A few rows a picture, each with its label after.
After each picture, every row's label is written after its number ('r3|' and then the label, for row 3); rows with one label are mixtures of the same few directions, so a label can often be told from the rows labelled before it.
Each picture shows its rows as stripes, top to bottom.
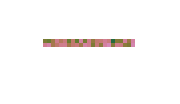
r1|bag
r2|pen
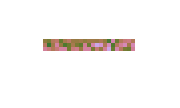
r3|pen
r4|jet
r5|pen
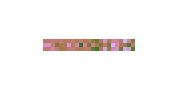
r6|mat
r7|bag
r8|mat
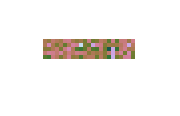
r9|pen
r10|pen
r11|pen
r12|bag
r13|pen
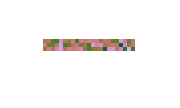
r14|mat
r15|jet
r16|bag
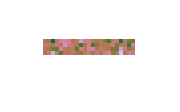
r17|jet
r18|pen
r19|mat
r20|jet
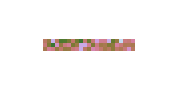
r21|jet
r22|jet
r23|pen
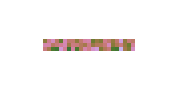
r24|jet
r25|pen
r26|mat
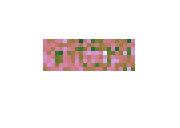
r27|pen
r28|mat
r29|pen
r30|bag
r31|bag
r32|bag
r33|jet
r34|bag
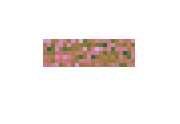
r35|pen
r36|bag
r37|jet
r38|mat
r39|pen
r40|jet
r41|mat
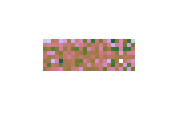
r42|pen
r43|bag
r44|mat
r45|jet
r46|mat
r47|jet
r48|bag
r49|bag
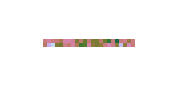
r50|pen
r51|jet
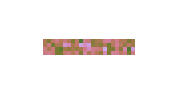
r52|pen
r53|jet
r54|bag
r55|bag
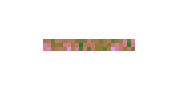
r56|bag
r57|bag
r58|bag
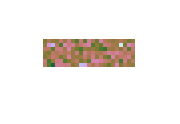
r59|mat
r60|jet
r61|bag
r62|pen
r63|pen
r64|jet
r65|jet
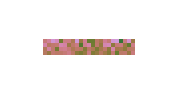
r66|mat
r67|pen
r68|jet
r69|pen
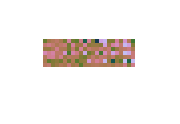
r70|mat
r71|mat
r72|bag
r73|mat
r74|jet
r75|bag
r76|bag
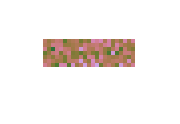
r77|jet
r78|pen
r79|jet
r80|pen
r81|mat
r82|pen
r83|mat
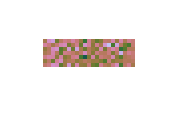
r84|jet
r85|pen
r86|mat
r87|jet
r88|jet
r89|bag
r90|mat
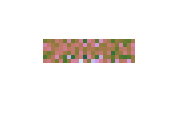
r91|mat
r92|mat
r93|pen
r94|bag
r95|mat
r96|pen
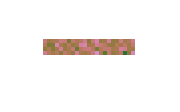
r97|mat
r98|jet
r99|mat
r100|mat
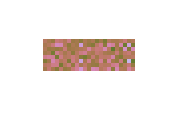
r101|bag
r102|bag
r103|bag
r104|jet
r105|jet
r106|bag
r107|mat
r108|pen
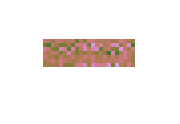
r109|mat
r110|pen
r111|mat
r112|pen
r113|mat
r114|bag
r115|pen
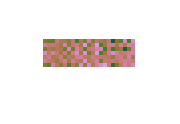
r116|bag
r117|mat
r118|mat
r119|mat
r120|pen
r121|mat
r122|bag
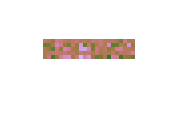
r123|jet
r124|bag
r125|jet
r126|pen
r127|jet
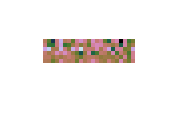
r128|jet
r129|jet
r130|pen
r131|pen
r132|bag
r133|mat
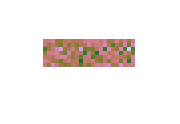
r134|bag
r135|bag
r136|bag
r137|mat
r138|pen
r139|bag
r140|jet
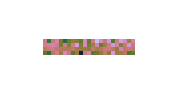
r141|jet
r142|mat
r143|jet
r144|pen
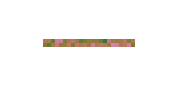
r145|bag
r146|pen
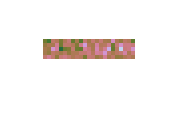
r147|pen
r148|jet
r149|jet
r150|bag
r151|jet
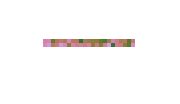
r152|bag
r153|pen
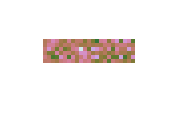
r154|mat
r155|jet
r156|pen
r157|jet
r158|mat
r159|jet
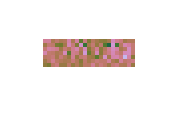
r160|bag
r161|pen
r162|mat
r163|mat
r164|mat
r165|jet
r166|pen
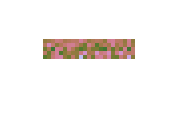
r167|bag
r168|jet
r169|bag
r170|jet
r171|bag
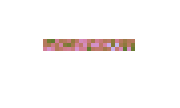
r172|jet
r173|pen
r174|bag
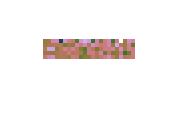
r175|jet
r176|pen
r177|jet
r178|mat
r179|jet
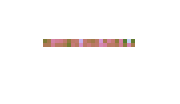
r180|bag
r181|bag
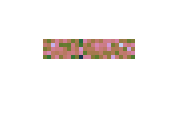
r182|pen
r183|jet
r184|bag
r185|pen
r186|pen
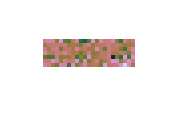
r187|jet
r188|pen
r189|mat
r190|pen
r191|bag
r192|mat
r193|mat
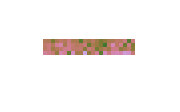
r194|bag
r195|bag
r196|jet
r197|mat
